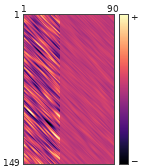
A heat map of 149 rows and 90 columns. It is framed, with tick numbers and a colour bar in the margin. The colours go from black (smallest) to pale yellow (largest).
A few values lie far out on both sides of the bulk. Neither half mirrors the other. A vertical seam about 40% of the way across splits the table, and the right part is calmer. There is no overall slope. Streaks slant down to the right.
